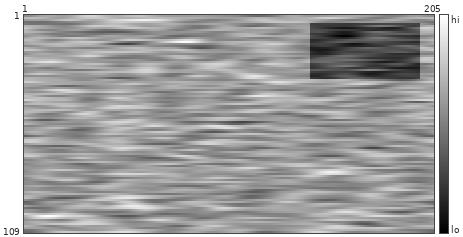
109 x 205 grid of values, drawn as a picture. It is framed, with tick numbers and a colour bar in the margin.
Odd patch: lower, in the top right. Grain: streaks across. Ninth with the lowest average: top right.
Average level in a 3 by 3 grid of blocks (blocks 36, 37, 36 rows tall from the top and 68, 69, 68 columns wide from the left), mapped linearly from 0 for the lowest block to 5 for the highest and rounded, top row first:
550 | 544 | 545
